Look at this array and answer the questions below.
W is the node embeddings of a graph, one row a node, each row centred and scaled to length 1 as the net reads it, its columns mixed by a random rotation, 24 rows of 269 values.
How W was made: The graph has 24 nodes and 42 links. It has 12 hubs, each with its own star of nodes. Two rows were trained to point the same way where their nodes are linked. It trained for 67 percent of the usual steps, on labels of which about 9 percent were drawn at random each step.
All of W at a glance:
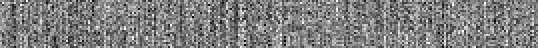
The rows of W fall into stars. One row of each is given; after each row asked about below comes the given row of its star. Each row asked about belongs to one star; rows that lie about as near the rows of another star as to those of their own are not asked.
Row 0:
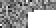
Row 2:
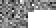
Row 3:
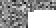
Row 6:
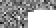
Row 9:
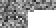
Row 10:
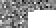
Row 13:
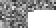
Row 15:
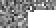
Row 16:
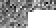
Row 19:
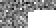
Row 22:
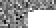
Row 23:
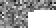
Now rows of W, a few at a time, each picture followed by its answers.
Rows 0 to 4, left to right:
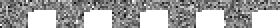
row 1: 10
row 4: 9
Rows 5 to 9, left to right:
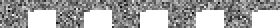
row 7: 0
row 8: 22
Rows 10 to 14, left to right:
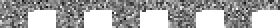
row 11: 15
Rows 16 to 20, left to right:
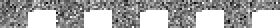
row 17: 2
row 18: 6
